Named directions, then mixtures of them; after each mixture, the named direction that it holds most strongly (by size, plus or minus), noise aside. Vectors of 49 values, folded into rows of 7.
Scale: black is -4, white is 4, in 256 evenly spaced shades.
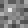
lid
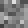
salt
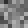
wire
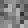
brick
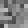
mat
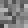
mat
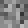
brick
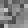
mat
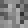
brick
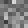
wire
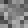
wire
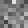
wire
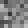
mat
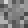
wire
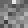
salt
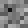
lid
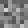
mat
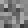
brick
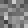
wire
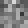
brick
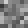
wire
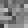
mat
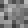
lid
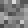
salt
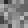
wire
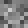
wire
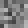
mat
